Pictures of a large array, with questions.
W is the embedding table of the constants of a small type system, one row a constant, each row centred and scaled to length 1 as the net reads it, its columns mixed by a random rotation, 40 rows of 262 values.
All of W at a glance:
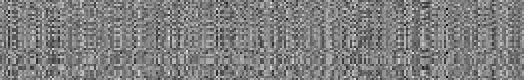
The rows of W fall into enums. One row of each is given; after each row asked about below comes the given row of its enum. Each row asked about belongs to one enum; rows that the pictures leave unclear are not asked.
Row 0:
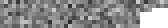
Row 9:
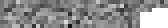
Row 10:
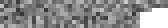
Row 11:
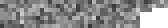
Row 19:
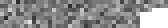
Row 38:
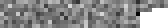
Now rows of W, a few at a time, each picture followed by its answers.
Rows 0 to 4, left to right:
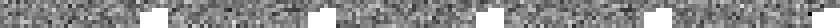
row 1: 9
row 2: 11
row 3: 9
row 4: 38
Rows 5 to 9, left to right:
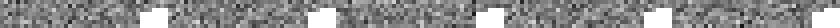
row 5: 0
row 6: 19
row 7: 38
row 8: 19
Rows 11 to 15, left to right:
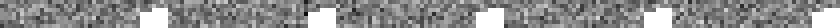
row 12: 38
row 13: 10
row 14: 11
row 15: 19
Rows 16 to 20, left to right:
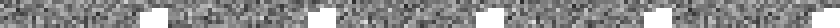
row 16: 10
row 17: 11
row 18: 19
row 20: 10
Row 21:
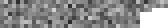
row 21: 0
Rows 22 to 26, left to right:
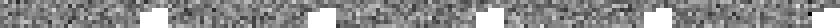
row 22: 0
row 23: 10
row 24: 11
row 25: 9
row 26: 38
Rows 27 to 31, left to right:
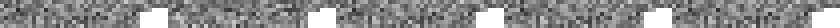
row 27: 10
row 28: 9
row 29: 10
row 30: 10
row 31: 10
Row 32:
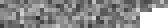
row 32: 11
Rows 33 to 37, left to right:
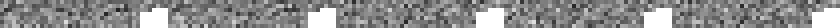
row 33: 9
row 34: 9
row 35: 0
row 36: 19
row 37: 0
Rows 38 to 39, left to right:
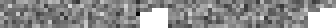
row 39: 11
